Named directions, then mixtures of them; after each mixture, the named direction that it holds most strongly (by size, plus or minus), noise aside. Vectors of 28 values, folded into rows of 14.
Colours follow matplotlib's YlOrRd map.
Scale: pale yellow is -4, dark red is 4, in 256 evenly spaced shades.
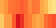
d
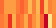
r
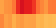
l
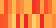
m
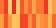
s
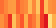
r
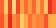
s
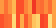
m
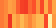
r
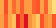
m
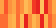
m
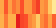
d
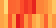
d
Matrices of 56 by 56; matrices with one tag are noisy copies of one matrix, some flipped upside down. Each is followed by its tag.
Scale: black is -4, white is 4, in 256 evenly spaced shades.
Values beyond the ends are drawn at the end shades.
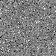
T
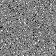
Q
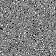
Q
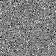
T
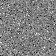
T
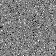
Q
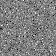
Q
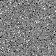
T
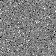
T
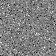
T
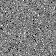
Q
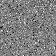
Q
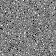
Q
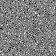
Q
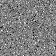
Q
